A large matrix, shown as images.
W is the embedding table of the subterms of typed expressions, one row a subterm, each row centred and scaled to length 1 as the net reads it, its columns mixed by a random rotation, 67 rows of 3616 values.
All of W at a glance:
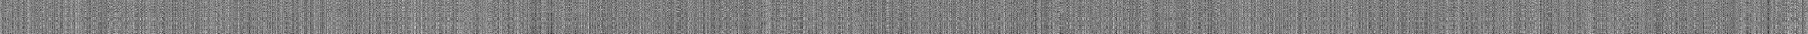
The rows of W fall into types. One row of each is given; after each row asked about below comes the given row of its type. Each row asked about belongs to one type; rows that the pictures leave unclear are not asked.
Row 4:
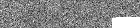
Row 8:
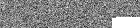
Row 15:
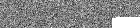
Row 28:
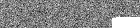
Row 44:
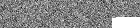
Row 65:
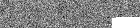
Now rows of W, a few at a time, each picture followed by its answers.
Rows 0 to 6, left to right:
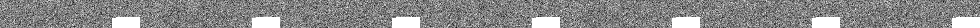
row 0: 15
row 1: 4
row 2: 8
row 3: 65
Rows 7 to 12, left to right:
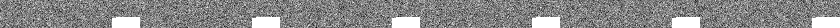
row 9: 65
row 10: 28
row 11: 8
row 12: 44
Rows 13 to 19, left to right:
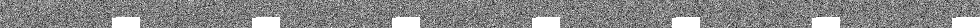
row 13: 44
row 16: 15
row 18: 65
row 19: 65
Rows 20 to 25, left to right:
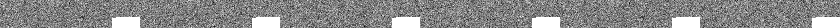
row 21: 15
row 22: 8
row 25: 44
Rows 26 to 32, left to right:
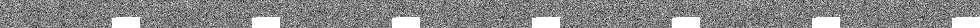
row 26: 65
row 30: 28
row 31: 15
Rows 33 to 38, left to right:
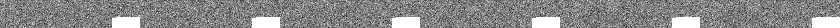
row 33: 28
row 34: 44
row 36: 4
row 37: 4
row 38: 4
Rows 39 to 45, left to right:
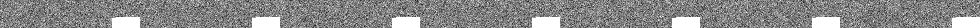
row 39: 4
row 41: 8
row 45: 4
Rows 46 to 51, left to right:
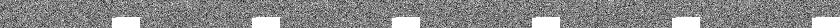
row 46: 44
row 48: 44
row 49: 28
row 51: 44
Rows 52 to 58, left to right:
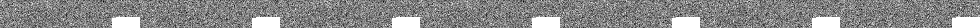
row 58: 28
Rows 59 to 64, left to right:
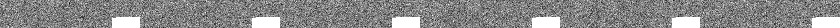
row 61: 28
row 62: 4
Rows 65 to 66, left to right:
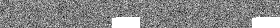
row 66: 28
